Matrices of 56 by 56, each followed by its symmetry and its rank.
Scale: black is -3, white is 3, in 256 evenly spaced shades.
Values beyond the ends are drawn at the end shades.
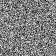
antisymmetric, full rank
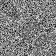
symmetric, full rank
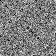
symmetric, full rank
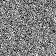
neither, full rank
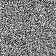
antisymmetric, full rank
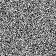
neither, full rank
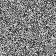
antisymmetric, full rank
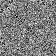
symmetric, full rank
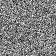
neither, full rank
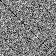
symmetric, full rank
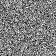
neither, full rank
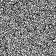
neither, full rank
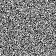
antisymmetric, full rank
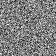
antisymmetric, full rank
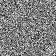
symmetric, full rank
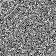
symmetric, full rank
